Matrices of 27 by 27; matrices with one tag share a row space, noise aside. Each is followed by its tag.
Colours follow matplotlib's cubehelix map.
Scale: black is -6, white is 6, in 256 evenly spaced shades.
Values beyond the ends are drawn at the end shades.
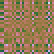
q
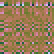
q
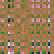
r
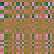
q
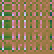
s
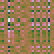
r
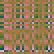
q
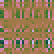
q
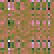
r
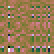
r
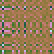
s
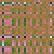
s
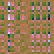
r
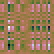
r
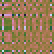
s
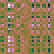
r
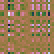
r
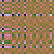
s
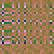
s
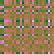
q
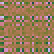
q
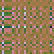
s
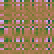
q
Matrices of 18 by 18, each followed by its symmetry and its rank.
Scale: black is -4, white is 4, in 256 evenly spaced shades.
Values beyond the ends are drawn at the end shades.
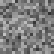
neither, full rank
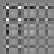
symmetric, rank one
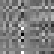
neither, rank two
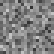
neither, full rank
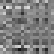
neither, rank three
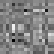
neither, rank three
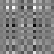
neither, rank one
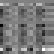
neither, rank two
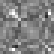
symmetric, rank three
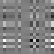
neither, rank one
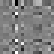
neither, rank two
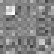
symmetric, rank three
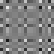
symmetric, rank one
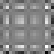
symmetric, rank one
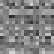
neither, rank three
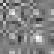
symmetric, rank three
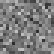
neither, full rank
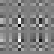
neither, rank one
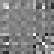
symmetric, rank three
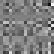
neither, rank three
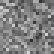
neither, full rank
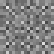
symmetric, rank three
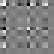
symmetric, rank one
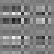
neither, rank one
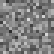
neither, full rank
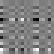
neither, rank one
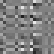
neither, rank two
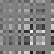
symmetric, rank one
